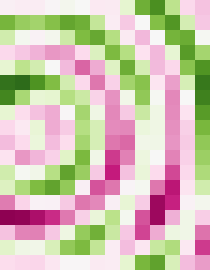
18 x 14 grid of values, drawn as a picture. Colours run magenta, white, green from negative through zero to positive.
On average the colour sits 50% of the way up the scale. The texture is blotchy. Concentric rings centre on the middle left.
